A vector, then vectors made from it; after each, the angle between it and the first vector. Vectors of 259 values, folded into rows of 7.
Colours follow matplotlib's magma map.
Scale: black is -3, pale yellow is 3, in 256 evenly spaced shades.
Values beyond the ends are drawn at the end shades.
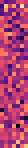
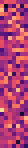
nearly opposite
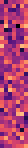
partly aligned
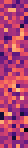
partly opposed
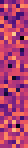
partly aligned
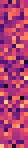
orthogonal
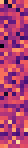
orthogonal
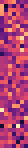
nearly opposite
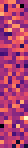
nearly opposite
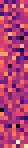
nearly parallel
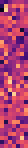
partly aligned
